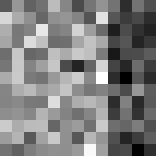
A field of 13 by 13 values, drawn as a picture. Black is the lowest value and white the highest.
Overall the values sit about 50% of the way up the scale. No regular stripes run through it. The left part is higher, up to a seam about 70% of the way across.
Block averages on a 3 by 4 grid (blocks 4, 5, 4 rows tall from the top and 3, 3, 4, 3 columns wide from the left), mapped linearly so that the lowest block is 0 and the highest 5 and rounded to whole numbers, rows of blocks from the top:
5 4 4 0 | 5 5 4 1 | 4 5 4 1
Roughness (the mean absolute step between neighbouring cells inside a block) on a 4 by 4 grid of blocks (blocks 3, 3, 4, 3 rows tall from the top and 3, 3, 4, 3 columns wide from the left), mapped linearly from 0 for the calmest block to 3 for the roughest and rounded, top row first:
1130
3230
0122
1131
